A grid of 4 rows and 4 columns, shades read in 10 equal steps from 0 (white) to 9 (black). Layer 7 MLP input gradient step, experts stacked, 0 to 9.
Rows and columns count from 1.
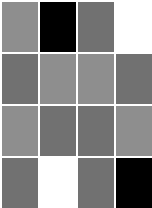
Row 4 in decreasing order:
9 5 5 0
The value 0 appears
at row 1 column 4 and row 4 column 2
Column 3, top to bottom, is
5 4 5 5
